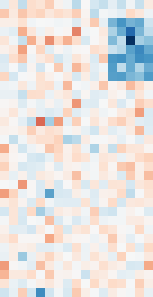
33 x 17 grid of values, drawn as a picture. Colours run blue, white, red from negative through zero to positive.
The top right is the ninth with the lowest average. In the top right lies a patch that is lower than the rest. Neither half mirrors the other. No regular stripes run through it. On average the colour sits 50% of the way up the scale.
